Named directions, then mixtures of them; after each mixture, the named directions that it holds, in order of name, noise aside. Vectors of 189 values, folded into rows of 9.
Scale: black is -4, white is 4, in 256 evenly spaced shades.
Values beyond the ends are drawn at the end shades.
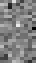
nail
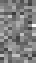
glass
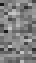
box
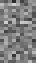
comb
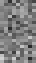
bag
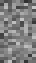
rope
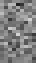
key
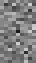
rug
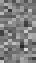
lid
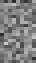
comb, lid, rope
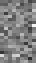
bag, box, glass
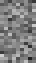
bag, box, glass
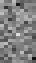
key, lid, nail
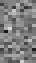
box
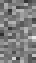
bag, lid, rope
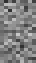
box, comb, lid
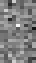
bag, box, nail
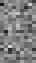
box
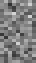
glass, nail, rug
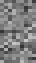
box, lid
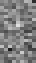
box, nail, rope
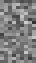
bag, comb, rope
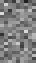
lid, rope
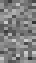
bag, box, comb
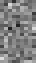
bag, comb, nail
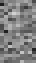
box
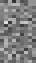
comb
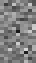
rug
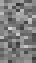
key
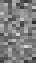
key, nail, rope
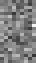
glass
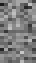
box
